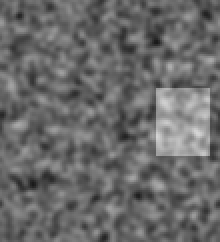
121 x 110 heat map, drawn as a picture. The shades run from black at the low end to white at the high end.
The ninth with the highest average is the middle right. The field is mottled with small blotches. An odd patch, higher than its surroundings, sits in the middle right.
